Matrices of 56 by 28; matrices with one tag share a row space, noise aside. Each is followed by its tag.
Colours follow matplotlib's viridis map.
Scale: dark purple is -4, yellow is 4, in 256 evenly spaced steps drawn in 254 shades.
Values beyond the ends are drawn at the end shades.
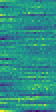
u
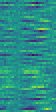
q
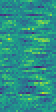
q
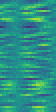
q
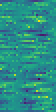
q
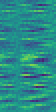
q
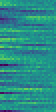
u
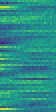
u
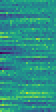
u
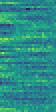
u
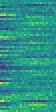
u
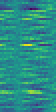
q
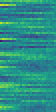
u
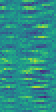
q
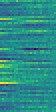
u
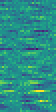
q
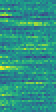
u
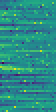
u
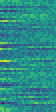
u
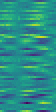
q
